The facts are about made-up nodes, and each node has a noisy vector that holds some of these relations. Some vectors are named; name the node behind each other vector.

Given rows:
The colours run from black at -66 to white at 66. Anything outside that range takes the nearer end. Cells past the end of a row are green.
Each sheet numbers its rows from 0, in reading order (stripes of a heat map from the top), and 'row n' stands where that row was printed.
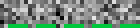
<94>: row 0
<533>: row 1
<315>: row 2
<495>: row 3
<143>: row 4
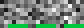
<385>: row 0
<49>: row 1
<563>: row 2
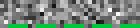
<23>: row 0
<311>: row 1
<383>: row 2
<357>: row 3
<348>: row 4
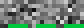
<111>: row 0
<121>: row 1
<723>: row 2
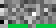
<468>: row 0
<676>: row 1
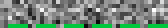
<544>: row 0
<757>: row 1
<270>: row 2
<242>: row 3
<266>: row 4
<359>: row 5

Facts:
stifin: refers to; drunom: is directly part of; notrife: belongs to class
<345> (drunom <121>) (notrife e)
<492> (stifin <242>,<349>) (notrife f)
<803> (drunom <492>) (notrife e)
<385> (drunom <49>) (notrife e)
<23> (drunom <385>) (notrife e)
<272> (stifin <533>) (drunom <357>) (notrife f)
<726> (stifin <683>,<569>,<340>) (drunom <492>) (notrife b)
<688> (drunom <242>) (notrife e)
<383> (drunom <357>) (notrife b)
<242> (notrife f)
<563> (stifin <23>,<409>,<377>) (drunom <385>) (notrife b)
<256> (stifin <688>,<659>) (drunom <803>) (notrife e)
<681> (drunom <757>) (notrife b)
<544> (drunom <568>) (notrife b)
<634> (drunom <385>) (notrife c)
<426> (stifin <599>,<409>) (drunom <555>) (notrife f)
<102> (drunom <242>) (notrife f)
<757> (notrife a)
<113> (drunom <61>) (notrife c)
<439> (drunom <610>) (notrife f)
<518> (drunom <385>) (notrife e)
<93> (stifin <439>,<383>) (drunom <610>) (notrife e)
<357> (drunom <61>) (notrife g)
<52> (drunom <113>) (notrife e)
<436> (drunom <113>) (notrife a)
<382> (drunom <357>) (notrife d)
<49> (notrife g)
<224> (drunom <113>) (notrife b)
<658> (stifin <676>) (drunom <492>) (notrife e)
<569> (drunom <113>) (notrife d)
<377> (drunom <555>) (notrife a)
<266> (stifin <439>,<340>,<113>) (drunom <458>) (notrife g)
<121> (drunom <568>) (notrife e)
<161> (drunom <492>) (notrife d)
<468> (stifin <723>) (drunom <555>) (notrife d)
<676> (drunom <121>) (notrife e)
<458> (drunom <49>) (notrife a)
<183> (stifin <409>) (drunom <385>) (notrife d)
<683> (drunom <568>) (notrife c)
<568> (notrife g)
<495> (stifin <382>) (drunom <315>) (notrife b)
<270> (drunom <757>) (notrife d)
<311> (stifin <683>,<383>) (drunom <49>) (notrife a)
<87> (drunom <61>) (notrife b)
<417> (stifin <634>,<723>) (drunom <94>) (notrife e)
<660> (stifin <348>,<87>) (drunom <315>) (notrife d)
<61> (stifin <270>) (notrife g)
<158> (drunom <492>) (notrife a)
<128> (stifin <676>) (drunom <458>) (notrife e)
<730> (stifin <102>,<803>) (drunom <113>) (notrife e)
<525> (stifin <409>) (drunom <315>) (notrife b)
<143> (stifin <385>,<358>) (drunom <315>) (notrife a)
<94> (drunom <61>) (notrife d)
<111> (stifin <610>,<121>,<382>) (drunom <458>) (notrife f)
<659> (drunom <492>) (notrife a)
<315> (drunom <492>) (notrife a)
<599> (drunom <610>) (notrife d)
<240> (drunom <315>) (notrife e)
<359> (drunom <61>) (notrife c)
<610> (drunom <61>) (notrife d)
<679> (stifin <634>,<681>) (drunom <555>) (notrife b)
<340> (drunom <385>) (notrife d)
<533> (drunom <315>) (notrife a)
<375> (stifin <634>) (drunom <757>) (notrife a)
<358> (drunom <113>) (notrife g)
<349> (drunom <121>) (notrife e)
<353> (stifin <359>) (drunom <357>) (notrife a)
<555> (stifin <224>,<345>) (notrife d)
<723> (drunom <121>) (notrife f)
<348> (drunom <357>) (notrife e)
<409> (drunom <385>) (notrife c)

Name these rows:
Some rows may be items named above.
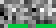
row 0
<315>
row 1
<113>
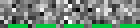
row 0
<723>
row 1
<311>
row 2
<525>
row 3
<113>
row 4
<436>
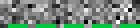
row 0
<102>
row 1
<353>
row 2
<555>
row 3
<468>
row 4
<375>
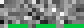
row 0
<660>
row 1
<357>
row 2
<730>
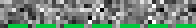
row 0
<272>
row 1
<458>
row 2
<358>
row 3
<375>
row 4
<240>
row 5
<525>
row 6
<128>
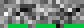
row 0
<658>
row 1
<377>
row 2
<492>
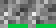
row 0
<256>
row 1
<730>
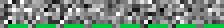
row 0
<409>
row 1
<679>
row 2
<634>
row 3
<353>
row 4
<658>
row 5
<426>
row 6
<563>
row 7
<683>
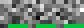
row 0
<439>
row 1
<61>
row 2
<568>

